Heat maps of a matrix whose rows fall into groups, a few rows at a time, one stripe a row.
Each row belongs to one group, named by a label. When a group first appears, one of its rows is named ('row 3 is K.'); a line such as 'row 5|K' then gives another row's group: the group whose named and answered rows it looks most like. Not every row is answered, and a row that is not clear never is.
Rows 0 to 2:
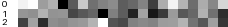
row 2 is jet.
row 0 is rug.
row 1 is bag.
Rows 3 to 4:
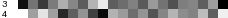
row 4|rug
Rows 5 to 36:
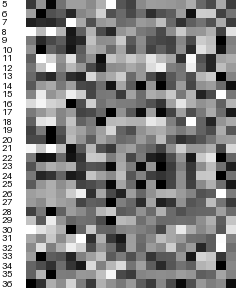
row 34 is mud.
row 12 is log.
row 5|jet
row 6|mud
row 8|rug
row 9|mud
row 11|log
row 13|mud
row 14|bag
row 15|log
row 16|rug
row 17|bag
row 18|log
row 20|jet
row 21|rug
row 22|mud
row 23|bag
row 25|bag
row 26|log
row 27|bag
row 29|rug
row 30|rug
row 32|log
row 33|mud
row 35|jet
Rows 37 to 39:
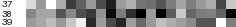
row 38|bag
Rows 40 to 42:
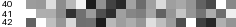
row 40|log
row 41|rug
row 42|log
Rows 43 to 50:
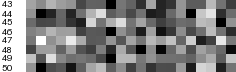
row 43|bag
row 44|mud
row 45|mud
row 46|bag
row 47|log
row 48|bag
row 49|rug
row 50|mud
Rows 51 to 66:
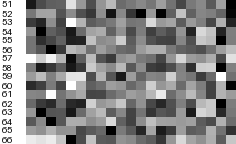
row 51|jet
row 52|bag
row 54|mud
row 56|jet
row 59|log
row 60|jet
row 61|log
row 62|mud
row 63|mud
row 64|jet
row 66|rug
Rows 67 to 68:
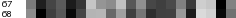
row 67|mud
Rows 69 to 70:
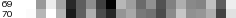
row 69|rug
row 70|rug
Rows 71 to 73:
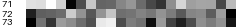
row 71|rug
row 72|jet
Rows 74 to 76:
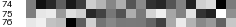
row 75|log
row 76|rug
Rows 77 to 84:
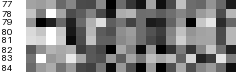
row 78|rug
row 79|mud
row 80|rug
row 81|rug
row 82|bag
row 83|log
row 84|bag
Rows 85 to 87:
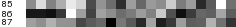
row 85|log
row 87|bag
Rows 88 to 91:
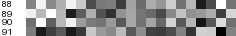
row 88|log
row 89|rug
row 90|log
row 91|mud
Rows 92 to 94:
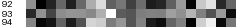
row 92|mud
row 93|jet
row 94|mud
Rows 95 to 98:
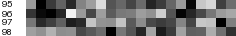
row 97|mud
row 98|bag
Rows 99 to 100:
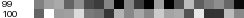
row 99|bag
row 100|log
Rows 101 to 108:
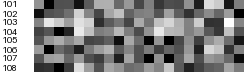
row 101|mud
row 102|jet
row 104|jet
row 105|bag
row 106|mud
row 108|jet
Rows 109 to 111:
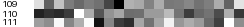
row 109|rug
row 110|jet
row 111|log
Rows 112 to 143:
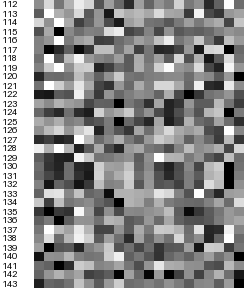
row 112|log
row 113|log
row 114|rug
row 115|jet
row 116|log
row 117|mud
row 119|log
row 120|jet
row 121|log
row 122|jet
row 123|bag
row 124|mud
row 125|bag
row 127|jet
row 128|rug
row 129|jet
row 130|mud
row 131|mud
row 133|log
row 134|rug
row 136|jet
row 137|log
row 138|log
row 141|jet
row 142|bag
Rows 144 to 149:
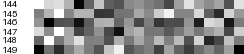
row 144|rug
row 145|log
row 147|rug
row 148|log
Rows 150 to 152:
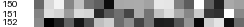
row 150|log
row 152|mud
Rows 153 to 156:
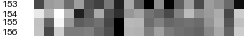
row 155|rug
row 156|rug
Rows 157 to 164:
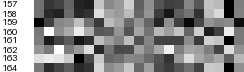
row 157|mud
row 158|mud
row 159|jet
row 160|log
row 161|mud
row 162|log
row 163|rug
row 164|mud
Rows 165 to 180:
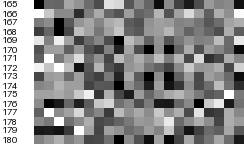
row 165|jet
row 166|rug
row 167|jet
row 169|rug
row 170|bag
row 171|log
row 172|rug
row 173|bag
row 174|bag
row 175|log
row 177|log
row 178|log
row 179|jet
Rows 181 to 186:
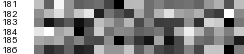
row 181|rug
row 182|log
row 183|mud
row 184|rug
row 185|bag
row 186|mud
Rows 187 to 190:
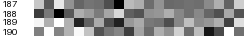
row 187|rug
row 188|jet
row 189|rug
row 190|log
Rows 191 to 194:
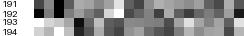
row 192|jet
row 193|rug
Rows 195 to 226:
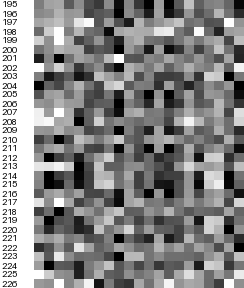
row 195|bag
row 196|bag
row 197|log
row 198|log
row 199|rug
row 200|bag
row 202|rug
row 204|jet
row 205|bag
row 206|bag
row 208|rug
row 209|bag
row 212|mud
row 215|mud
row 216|bag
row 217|rug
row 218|jet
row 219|mud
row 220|mud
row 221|bag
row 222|jet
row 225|rug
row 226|log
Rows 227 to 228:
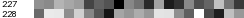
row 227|bag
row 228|log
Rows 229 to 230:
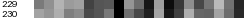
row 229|bag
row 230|bag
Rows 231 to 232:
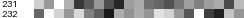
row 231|rug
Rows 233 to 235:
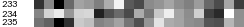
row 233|jet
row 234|log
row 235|jet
